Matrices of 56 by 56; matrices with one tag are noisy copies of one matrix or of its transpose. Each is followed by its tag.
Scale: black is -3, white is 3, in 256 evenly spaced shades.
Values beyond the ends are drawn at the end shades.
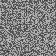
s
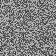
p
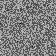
p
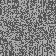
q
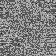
q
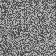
s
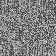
q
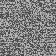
q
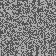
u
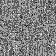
q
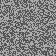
p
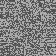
q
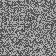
s
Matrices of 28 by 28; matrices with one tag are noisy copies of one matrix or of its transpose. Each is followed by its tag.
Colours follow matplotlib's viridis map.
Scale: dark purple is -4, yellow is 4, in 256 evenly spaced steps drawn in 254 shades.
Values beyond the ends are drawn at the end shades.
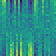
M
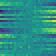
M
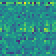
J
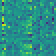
J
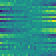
M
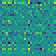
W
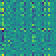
W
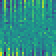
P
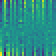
P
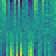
M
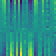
M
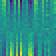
M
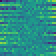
P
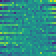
P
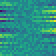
M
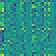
W
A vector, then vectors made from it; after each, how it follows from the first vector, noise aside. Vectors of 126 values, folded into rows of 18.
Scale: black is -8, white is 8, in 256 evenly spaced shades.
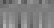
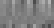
reversed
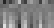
scaled up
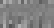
sign-scrambled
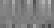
reversed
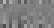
sign-scrambled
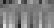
scaled up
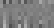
sign-scrambled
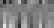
scaled up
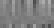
reversed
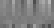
reversed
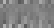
sign-scrambled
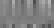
reversed
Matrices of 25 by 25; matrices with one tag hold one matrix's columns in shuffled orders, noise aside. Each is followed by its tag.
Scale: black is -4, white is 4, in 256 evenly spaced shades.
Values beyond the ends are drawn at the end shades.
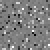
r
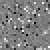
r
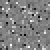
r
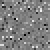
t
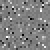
t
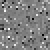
t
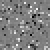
r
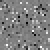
r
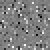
r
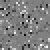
r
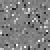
r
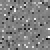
t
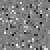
r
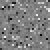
t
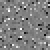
t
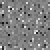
r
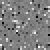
r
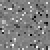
r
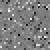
t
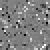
r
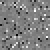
t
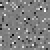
t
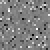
t
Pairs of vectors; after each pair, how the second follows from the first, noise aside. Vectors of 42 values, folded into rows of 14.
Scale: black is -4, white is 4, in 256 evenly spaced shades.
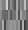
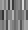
wrapped around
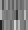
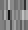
wrapped around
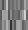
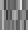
wrapped around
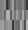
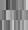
sign-scrambled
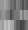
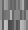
sign-scrambled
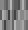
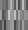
sign-scrambled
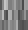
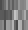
wrapped around
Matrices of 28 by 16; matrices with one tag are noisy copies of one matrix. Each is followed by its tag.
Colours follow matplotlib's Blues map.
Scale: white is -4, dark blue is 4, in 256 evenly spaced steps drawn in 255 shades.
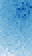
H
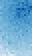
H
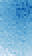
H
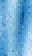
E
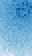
H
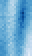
E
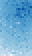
H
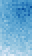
H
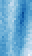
E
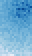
H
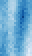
E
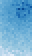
H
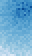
H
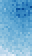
H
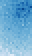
H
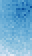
H
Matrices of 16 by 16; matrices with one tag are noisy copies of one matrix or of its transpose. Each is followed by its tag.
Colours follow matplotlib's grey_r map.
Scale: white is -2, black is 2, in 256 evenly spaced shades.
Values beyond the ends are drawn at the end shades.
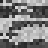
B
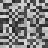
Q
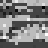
B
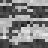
B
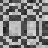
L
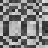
L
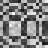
L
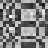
L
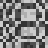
L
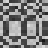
L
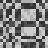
L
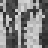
B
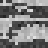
B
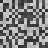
Q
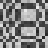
L
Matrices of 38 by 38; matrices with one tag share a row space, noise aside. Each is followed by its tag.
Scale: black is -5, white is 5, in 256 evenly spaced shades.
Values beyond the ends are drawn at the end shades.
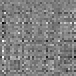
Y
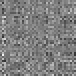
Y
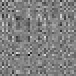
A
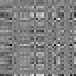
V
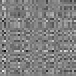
Y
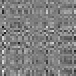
Y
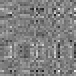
V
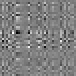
A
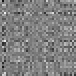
Y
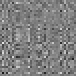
A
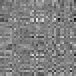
V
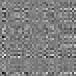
Y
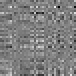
V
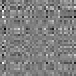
Y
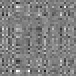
A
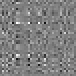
A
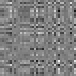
V
